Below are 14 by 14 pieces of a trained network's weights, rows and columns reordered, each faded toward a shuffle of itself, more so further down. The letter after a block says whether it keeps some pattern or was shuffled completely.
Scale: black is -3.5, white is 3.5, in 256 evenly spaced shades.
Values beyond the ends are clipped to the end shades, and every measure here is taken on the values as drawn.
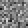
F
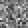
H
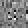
H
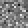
F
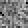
F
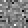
F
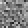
F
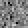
F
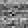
H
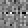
H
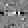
H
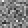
F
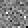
F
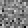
F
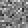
F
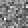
F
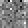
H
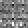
H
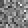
F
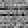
H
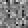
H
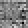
H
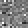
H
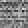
H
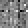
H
